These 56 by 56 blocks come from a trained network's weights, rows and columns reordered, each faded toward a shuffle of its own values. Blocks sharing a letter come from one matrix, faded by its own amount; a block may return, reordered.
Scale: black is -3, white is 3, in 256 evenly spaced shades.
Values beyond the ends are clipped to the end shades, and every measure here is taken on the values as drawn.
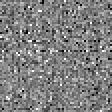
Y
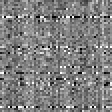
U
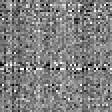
U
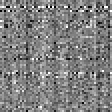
U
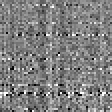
U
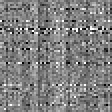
U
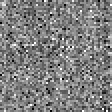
Y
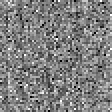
Y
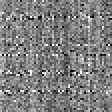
U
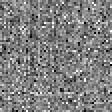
Y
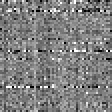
U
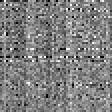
U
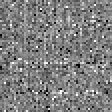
Y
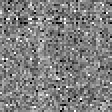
Y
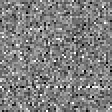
Y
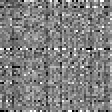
U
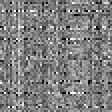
U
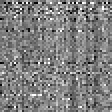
U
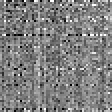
U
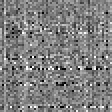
U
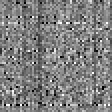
U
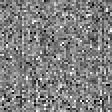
Y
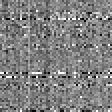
U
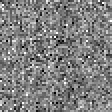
Y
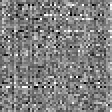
U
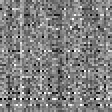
U
